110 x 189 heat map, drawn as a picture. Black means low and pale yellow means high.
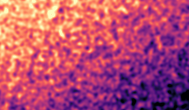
Stripes: none. Lone odd cells: none. Grain: blotchy. Slope: up to the top left. Odd rows or columns: none. Ninth with the highest average: top left.
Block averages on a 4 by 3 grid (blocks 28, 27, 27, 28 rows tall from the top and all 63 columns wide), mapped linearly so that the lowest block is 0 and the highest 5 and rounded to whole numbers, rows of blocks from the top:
5 4 3
4 3 2
4 2 1
3 1 0
